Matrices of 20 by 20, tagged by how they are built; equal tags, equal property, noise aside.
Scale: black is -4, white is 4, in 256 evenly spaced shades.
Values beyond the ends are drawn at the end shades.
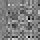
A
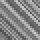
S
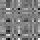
A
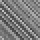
S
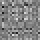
A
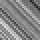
S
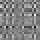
A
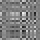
A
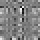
A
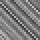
S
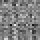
A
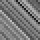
S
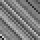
S
